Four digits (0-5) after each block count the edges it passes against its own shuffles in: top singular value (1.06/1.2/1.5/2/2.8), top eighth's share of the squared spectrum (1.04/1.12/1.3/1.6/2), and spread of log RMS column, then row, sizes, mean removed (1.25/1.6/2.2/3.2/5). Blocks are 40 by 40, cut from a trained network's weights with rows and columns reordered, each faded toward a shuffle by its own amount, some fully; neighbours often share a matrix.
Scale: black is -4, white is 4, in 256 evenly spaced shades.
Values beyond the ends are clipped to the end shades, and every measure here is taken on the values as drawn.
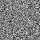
2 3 0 0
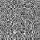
2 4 2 2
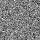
0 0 0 0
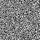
0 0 0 0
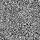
1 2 0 0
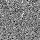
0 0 0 0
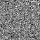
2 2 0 1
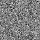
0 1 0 0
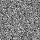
0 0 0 0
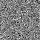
0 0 0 0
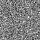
0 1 0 0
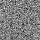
1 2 0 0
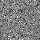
1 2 0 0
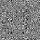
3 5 2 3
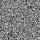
1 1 0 0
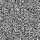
2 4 1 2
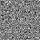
2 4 1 2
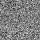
0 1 0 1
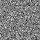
1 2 0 0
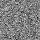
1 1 0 0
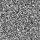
0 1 0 0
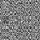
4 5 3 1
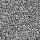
2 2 0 0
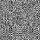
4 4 2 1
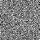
2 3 1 1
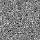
2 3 0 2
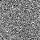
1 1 0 0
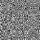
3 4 2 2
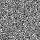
1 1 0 0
